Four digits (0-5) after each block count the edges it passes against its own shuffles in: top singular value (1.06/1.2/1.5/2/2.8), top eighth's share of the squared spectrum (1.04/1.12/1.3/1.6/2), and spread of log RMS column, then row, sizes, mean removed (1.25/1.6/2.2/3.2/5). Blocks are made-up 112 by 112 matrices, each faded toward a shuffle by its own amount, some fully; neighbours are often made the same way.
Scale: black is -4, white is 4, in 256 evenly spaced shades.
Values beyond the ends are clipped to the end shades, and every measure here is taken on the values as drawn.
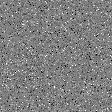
1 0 0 0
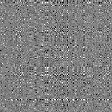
5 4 3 3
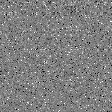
3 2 0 1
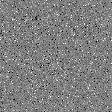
3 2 1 1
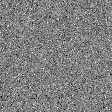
0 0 0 0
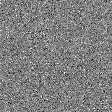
0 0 0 0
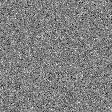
0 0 0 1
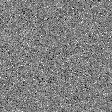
0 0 0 0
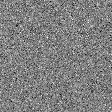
0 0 0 0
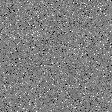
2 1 0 0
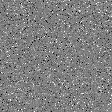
2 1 0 0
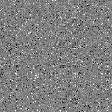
4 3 2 2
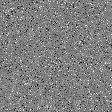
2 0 0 0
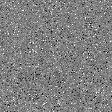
3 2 1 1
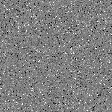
3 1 0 0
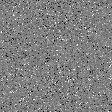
2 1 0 0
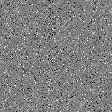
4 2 1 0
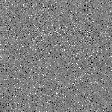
4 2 1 1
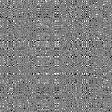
5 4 3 3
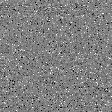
3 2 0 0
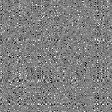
5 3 2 2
